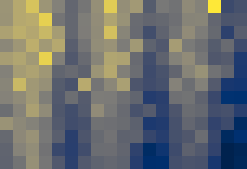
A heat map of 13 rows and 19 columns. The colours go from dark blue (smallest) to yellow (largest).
Slope: up to the top left. Stripes: upright, repeating 3 times. Ninth with the lowest average: bottom right.
